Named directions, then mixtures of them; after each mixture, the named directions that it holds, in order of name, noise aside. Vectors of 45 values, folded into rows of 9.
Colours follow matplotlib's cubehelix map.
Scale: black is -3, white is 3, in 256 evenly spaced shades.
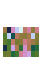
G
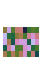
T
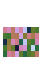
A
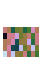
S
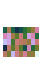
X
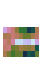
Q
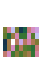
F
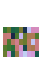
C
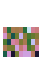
C, S, X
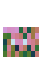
A, F, Q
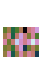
C, Q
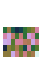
X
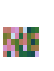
C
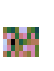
F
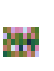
C, Q, S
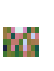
A, G, T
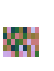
C, S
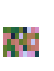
C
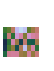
A, G, Q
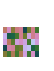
T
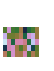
T, X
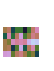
C, Q, S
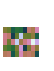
C, Q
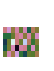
A, F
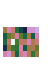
C, F, S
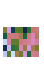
S, T, X
